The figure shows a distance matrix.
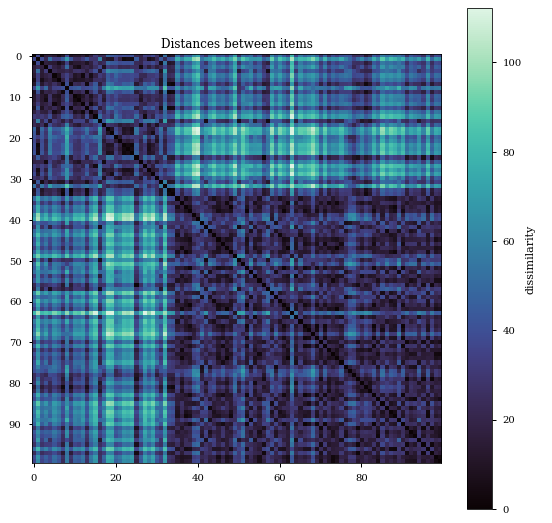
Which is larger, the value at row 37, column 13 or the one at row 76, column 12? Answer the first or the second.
the second
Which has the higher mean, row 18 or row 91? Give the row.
18
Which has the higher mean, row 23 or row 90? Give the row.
23
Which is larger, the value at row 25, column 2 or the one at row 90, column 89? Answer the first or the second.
the second
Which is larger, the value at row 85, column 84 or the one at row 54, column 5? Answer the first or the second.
the second
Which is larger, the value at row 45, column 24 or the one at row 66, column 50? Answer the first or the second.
the first
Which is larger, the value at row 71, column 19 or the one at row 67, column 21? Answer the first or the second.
the first
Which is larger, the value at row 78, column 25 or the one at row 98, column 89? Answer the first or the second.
the second
